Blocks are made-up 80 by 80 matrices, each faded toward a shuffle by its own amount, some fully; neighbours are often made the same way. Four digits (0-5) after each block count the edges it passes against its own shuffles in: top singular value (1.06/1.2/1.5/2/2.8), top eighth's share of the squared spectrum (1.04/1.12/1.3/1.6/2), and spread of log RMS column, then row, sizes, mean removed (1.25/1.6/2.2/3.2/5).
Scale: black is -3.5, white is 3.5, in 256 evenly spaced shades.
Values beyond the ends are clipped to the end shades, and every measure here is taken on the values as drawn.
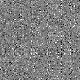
4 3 2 1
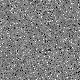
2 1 0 0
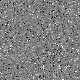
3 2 1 0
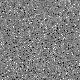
2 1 0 0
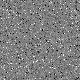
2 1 0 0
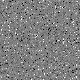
2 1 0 0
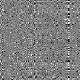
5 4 3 2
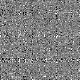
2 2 3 3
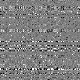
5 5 2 4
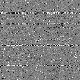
4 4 1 3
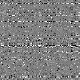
4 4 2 3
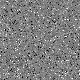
0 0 0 0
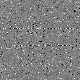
2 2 0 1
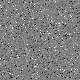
0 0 0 0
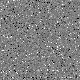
1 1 0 1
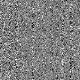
1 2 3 0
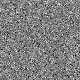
0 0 0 0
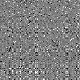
4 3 2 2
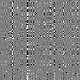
5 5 3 2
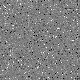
2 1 0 0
